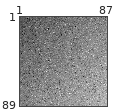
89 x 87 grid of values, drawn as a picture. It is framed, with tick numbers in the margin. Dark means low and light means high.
Stripes: none. Slope: up to the bottom right. Mirror symmetry: none. Odd rows or columns: none. Average level on the scale: 50%. Ninth with the highest average: bottom right. Ninth with the lowest average: top left.
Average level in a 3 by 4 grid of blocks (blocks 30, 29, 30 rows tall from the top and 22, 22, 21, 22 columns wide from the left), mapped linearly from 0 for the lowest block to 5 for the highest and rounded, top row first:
0 1 2 3 / 1 2 3 4 / 2 3 4 5
